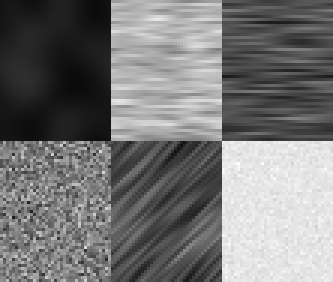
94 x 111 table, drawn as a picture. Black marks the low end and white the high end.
It is made of 2 by 3 panels. Panel 1,1: very low, smooth, faint in contrast. Panel 1,2: high, streaked across. Panel 1,3: low, streaked across. Panel 2,1: middling, fine-grained, strong in contrast. Panel 2,2: low, slanting up to the right. Panel 2,3: very high, fine-grained, faint in contrast.
